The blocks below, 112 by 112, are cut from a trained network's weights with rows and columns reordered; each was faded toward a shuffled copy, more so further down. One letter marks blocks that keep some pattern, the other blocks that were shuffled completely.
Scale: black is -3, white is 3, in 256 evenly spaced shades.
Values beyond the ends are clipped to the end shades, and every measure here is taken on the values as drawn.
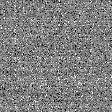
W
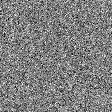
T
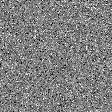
T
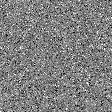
T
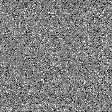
W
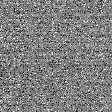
W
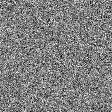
T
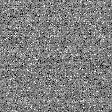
W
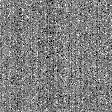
W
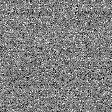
W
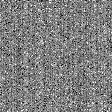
W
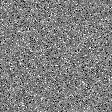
T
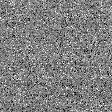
W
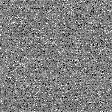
W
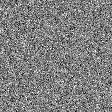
T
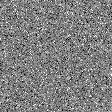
T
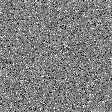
T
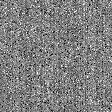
W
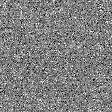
W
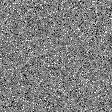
T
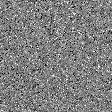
T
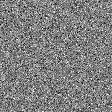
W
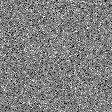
T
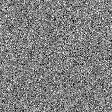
W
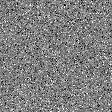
T
